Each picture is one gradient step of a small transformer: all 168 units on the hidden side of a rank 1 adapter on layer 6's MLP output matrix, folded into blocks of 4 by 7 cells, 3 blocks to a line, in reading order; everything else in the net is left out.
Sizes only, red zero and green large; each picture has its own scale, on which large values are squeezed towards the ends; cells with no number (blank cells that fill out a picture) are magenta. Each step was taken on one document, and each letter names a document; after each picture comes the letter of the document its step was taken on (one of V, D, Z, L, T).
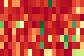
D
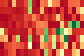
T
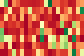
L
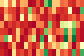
L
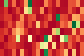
T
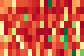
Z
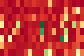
D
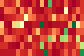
Z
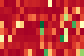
D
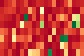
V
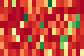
V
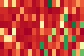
D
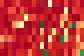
Z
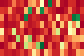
V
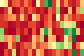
L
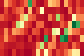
T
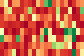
L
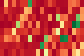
T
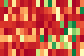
L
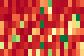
V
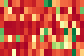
L
